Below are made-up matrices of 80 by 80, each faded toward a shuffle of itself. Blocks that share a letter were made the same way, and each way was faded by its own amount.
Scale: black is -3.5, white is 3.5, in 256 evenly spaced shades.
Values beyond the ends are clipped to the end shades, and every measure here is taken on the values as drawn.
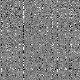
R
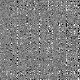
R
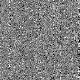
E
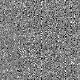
E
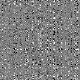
R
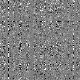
R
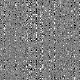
R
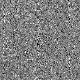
E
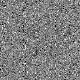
E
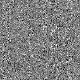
E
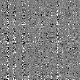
R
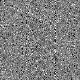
E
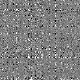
R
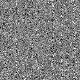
E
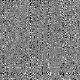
R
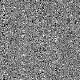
E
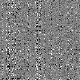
R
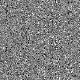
E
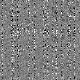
R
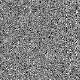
E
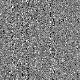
E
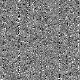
E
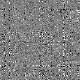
R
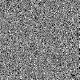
E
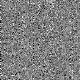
E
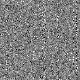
E
